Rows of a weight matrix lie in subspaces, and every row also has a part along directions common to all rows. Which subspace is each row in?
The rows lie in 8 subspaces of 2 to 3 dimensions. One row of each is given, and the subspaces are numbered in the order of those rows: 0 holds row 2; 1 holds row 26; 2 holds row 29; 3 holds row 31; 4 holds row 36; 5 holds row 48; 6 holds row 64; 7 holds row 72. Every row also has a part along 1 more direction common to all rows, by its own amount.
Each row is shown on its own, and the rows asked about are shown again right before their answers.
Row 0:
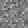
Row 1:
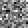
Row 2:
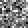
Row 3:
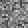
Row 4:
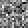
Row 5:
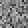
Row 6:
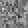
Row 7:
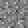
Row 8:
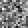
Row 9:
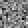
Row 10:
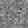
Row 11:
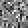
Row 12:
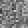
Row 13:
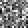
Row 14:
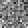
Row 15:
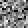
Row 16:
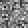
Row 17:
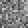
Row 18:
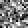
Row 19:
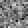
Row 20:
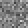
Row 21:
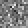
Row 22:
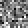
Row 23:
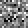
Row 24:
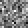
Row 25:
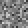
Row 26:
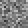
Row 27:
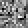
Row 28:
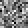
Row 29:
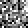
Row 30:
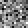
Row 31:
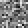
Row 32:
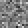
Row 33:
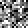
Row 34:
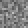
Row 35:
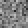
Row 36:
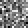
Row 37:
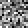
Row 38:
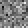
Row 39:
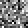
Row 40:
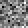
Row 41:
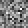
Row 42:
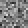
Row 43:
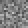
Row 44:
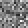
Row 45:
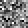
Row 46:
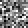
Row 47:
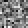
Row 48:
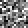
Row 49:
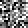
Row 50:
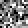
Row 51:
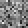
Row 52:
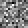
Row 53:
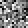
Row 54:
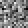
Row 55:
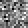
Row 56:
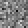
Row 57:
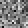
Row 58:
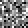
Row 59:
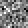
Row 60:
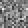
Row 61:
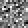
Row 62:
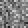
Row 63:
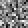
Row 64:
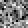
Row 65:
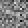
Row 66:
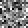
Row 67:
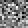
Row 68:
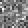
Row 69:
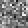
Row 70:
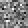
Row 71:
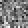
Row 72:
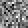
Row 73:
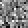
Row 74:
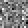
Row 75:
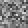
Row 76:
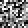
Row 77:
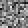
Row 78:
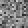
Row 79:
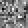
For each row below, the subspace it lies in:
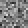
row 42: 7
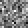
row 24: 2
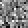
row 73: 4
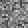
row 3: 3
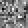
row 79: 4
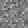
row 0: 7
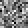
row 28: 2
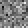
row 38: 5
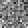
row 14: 2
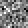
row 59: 7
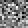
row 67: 1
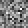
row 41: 0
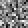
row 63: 4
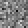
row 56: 2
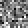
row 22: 4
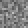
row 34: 1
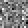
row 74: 1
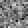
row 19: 6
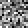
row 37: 6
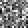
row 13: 1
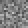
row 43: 1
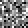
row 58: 5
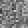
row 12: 5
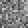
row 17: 2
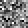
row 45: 7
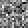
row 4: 5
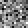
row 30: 6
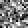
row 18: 6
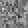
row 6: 4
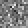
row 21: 6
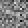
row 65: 0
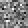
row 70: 3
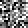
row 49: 3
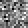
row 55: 3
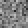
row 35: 5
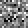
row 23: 7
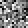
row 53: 7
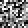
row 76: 7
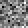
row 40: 5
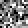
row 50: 6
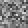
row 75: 1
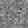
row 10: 0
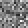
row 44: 0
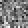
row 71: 4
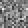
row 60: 0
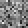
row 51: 6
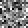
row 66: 6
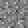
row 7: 2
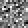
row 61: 7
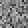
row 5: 6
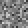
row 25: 1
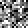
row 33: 1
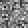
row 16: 3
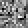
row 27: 4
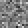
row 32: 3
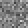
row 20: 0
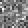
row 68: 0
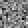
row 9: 1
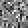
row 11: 7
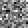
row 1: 0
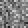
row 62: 4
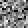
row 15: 5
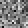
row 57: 2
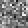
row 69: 5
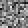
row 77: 6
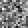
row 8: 3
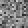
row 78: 5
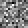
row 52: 7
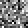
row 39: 2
